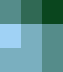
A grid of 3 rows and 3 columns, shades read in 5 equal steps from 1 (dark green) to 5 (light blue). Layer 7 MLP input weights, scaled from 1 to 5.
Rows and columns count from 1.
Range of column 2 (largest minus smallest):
2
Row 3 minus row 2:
-1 0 0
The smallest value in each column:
3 2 1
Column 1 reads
3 5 4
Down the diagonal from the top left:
3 4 3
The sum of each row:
6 12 11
